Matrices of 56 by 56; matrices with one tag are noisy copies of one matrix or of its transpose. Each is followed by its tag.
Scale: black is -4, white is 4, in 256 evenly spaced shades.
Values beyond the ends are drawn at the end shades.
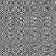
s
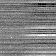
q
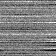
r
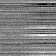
q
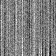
r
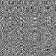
s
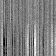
q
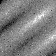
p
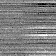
q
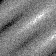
p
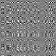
s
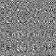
s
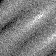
p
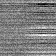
q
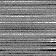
r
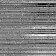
q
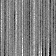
r
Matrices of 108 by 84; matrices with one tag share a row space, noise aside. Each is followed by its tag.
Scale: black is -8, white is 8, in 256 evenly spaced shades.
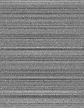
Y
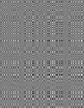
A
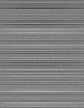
Y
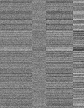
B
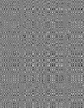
A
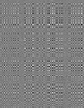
A
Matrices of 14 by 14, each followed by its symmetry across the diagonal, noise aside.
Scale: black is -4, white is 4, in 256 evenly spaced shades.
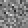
antisymmetric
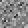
symmetric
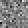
antisymmetric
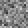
symmetric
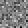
symmetric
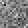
symmetric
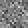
antisymmetric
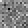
symmetric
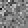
antisymmetric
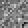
symmetric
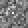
symmetric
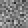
antisymmetric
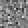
antisymmetric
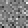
antisymmetric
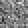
antisymmetric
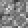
symmetric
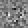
antisymmetric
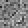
symmetric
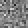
antisymmetric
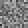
antisymmetric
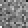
antisymmetric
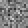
symmetric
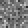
symmetric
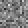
antisymmetric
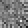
symmetric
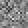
symmetric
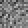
symmetric
